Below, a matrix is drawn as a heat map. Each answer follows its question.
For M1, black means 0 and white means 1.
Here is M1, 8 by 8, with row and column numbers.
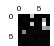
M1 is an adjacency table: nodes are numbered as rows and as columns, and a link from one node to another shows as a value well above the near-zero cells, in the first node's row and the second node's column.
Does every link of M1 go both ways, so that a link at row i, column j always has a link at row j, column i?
no
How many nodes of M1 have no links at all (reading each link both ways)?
1
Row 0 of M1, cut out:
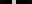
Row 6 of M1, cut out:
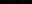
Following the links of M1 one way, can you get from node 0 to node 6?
yes
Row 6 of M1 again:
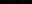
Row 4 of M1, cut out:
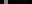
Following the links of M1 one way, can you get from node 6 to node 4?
no
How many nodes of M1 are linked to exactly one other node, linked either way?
3
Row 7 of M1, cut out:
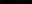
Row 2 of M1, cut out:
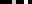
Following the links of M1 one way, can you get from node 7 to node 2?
no
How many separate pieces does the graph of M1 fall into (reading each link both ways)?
2
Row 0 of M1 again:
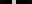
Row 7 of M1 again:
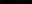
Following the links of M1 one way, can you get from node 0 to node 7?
yes
